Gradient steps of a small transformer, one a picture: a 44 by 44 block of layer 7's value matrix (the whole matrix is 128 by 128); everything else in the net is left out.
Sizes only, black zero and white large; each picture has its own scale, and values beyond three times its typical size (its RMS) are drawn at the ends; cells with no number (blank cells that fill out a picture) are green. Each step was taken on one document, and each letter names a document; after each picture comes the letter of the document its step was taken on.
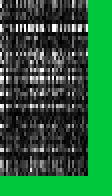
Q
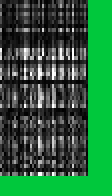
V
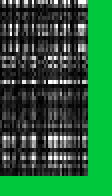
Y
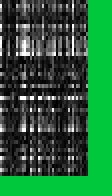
V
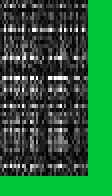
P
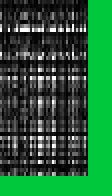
V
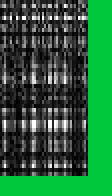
Y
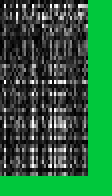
Y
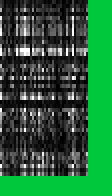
V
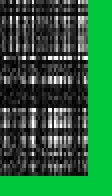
Y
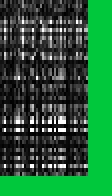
P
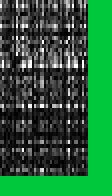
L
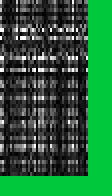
Q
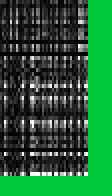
Y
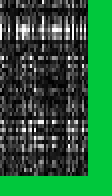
L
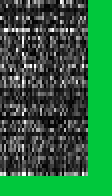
P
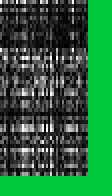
Q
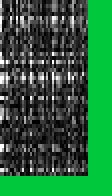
Q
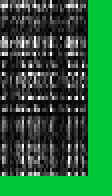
L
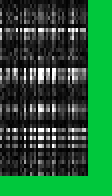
V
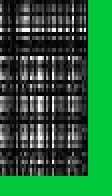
V
